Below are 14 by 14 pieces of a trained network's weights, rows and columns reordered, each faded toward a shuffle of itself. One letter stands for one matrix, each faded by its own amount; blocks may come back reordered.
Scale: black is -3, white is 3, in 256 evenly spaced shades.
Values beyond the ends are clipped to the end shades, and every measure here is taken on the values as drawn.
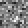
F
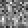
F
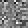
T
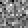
F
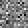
F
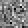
F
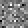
F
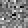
F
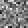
F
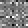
T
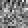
F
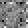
T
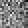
F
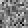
F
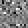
T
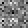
T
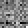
T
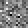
F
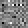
T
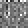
T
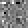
T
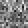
F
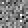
F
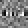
T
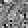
F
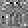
T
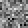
F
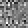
T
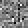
F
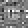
T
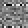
T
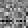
T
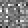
T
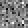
F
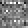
T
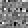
T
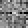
T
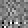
T
